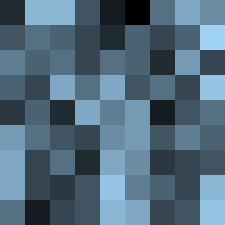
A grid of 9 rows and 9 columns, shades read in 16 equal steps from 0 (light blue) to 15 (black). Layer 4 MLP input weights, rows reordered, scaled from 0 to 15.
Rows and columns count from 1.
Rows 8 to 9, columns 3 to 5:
11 9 1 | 10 9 2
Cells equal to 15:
1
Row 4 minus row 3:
2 2 -4 -3 -4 1 -5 6 -9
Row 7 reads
3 10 7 12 3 5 11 10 9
